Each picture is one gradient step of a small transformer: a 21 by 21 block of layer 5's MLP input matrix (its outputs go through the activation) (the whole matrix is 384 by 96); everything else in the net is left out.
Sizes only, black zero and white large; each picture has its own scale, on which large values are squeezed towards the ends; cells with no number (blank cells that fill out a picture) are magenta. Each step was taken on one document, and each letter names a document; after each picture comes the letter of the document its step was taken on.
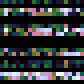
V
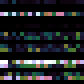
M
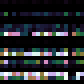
V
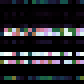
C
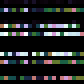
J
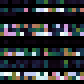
V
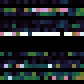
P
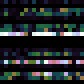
P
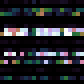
C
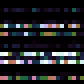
J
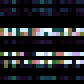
C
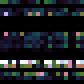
M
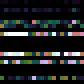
J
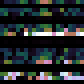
P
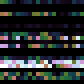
M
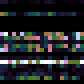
M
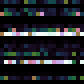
C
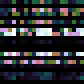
C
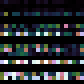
V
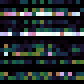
P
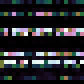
C
